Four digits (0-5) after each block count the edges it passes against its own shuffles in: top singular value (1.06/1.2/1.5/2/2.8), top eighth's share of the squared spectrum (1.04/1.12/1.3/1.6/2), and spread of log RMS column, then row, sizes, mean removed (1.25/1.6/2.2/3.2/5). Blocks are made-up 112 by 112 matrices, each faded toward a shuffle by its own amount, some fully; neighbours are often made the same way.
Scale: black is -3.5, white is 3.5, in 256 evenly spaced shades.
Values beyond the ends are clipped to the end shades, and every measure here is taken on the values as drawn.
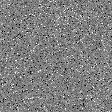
1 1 0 0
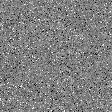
0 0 0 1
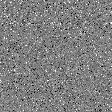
1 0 0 1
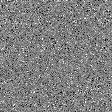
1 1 0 1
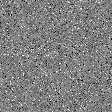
0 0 0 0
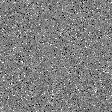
0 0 0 0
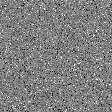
0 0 0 0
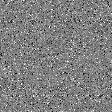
1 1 0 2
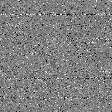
2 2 0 2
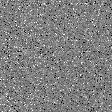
1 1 0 1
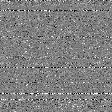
3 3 0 4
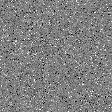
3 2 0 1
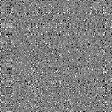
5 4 3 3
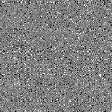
4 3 2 2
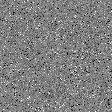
3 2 0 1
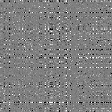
5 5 3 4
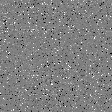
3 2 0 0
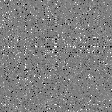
4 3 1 2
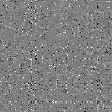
4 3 2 2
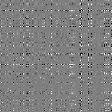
5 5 3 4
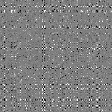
5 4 3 3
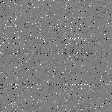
4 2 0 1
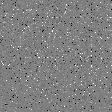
3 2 1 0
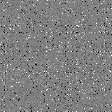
4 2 1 1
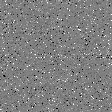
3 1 0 0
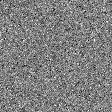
0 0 0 0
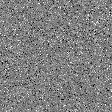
0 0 0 0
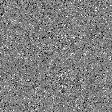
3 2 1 2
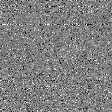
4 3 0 3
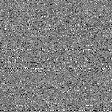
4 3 0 3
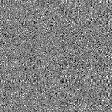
4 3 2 1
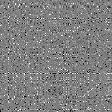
5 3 2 2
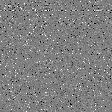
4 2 0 1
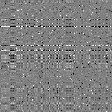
5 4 2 3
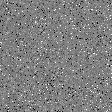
2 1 0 0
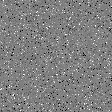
0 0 0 0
